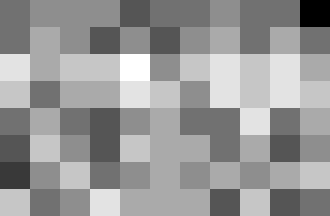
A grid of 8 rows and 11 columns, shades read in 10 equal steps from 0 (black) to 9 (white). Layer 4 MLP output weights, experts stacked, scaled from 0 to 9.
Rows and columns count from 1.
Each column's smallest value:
2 4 4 3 3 3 4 3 4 3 0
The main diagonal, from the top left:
4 6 7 6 5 6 5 3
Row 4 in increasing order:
4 5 6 6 7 7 7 7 8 8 8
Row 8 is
7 4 5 8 6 6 6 3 7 3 4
